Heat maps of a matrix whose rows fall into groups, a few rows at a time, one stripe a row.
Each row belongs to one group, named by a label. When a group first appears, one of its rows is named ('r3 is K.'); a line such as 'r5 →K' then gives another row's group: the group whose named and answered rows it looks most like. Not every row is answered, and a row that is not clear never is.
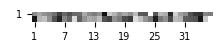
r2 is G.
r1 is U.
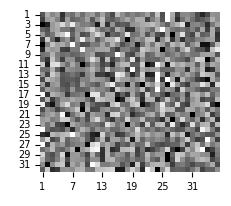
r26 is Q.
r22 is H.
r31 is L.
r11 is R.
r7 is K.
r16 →U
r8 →G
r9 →R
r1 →U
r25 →K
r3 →K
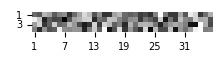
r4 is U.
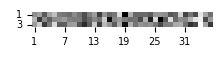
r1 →Q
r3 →Q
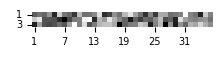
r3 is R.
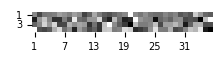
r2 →G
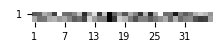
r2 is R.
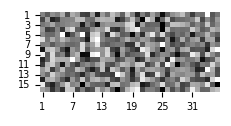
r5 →L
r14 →G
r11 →U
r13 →R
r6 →H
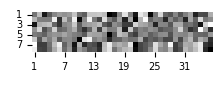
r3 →G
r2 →L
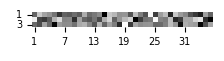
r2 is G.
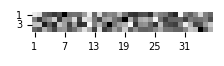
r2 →L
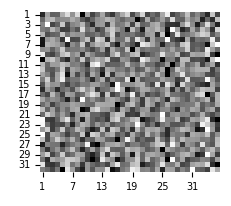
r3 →Q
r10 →G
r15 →U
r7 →G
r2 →K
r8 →Q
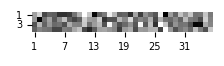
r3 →U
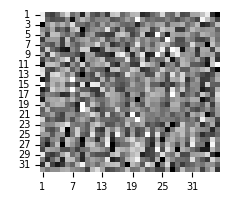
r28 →U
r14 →K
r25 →U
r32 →H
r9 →R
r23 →H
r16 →K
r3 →K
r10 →H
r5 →R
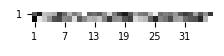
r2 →G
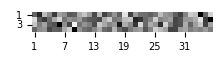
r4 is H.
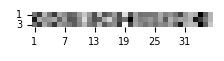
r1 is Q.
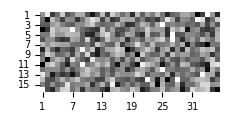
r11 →G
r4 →K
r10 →L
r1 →Q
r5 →K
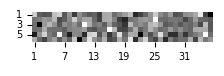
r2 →L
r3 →L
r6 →L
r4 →R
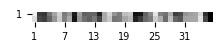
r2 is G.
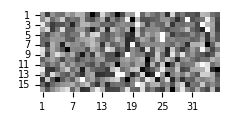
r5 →L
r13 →R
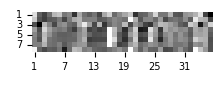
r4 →R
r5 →R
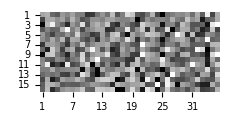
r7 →G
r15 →U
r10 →L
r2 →K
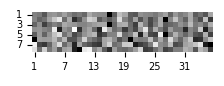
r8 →H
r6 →K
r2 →H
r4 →L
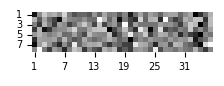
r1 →K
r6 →K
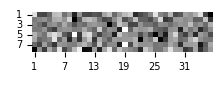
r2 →H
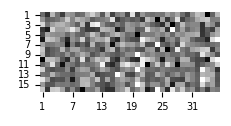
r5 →K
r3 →H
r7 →U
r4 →K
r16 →R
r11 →U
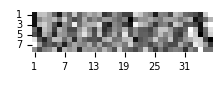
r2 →K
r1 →G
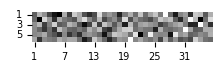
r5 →U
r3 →Q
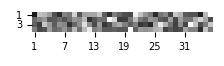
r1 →G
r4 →L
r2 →R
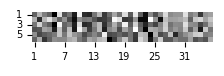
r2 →R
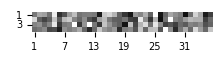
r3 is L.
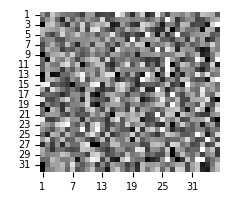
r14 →G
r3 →G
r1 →R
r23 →H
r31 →K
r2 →U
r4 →H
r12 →U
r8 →U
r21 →U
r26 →Q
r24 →L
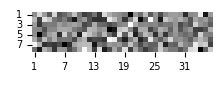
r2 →R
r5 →L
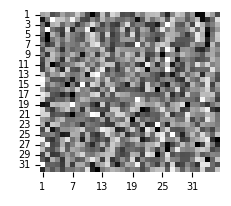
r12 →U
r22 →Q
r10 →U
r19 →K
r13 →H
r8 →U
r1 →Q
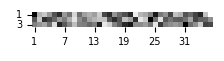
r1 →G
